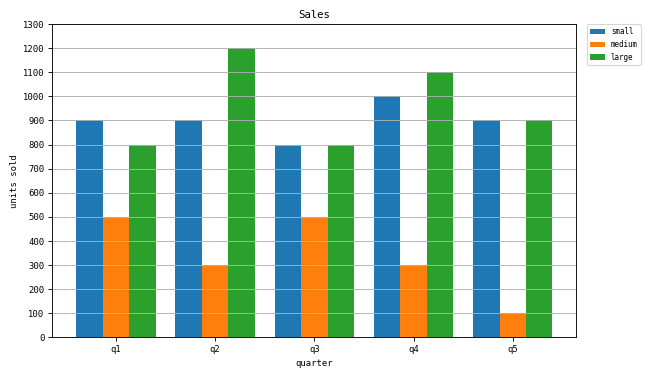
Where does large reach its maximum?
q2
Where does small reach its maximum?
q4
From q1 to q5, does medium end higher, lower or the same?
lower
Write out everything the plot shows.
Title: Sales
x-axis: quarter, ticks q1 q2 q3 q4 q5
y-axis: units sold, ticks 0 100 200 300 400 500 600 700 800 900 1000 1100 1200 1300
Legend: small, medium, large
Values:
small: 900 900 800 1000 900
medium: 500 300 500 300 100
large: 800 1200 800 1100 900
